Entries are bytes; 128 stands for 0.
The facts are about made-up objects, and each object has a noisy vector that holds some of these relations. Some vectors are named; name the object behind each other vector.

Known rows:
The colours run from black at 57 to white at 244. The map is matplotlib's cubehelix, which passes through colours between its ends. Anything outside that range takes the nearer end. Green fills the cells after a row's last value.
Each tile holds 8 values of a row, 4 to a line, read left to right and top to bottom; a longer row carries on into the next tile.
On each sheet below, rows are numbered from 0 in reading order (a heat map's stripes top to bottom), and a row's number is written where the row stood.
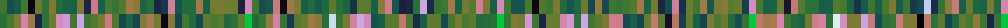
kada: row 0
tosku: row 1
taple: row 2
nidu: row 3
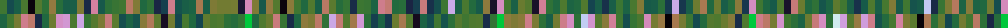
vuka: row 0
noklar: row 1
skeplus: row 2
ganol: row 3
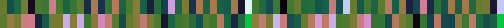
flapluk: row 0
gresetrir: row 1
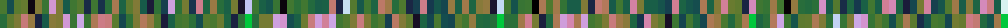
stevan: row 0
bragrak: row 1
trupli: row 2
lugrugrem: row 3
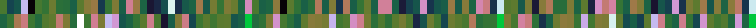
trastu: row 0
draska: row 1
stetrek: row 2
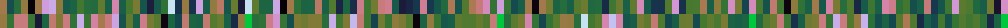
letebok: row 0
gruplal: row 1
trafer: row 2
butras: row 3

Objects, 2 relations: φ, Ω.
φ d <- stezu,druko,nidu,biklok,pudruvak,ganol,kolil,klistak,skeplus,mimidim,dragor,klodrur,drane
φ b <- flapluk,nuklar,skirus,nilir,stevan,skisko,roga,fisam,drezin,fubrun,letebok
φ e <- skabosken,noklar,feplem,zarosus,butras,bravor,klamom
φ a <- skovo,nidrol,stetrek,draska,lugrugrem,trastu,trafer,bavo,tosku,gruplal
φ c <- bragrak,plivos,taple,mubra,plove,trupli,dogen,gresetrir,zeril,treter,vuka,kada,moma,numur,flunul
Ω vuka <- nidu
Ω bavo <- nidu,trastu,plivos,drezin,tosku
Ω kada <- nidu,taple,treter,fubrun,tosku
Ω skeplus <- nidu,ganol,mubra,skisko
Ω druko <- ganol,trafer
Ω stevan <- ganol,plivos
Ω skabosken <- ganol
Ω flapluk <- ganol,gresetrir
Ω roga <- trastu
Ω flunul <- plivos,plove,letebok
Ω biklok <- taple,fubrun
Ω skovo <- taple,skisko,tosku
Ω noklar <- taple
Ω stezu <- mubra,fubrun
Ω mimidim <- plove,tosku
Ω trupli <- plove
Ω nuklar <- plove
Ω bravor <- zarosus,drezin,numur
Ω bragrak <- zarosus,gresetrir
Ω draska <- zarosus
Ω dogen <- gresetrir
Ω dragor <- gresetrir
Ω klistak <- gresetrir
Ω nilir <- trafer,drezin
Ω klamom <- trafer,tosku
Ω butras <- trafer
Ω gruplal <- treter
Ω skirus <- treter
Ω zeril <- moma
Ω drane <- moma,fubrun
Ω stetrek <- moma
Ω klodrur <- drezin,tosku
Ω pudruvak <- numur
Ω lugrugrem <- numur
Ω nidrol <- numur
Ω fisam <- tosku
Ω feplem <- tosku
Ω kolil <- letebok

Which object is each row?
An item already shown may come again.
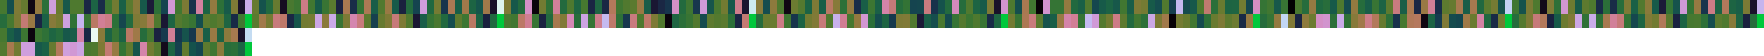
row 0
fisam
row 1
flapluk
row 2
skirus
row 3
skabosken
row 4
mimidim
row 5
numur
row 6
nilir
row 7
dogen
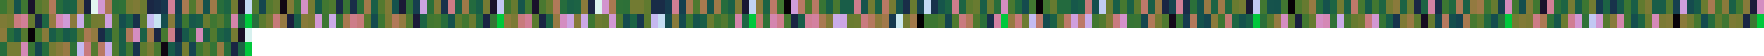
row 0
zeril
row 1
stevan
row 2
zeril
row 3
kolil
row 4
gresetrir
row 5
plivos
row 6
druko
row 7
zarosus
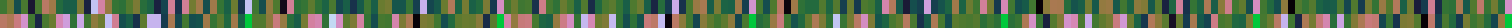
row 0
moma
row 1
klodrur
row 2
drane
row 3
bavo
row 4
plove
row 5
treter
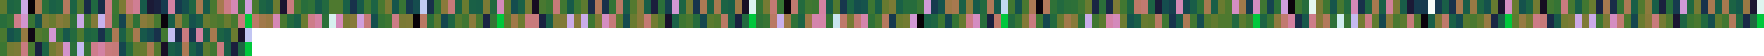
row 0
gruplal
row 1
nidu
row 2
flapluk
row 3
pudruvak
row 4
skovo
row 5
roga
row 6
flapluk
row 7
drezin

